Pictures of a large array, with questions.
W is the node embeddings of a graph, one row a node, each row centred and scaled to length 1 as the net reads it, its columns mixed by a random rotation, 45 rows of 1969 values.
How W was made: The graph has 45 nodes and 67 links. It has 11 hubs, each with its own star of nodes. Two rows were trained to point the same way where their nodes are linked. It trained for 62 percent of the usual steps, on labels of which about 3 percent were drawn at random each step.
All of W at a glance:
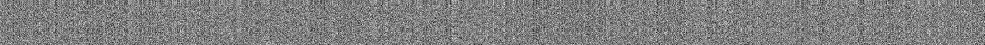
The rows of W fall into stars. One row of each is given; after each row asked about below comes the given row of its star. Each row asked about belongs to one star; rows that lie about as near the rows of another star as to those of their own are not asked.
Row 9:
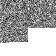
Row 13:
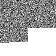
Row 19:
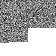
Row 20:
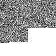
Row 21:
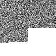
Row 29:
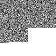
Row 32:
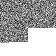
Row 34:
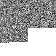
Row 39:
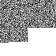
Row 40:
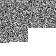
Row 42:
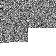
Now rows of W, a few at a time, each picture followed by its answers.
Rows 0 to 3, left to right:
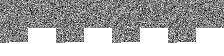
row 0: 13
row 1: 32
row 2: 9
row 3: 39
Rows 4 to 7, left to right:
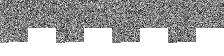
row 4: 21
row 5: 19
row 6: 29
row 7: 13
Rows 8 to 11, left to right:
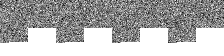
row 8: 13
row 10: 20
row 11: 40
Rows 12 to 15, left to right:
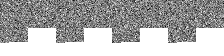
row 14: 34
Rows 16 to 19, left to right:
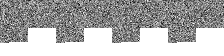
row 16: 19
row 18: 34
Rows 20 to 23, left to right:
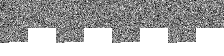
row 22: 9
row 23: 42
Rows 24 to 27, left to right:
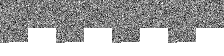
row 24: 9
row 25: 39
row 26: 34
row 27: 13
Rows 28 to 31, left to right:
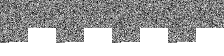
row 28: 40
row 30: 40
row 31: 20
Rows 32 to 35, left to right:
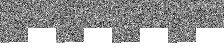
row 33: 21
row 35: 19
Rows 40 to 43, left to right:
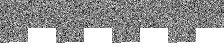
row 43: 21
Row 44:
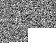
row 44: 34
